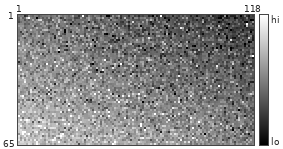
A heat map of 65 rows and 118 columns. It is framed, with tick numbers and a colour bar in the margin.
The ninth with the highest average is the bottom left. The ninth with the lowest average is the top right. The histogram is bell-shaped. The halves do not mirror each other. No regular stripes run through it. There is an overall slope up to the bottom left. No row or column stands out. The grain is fine, like static.
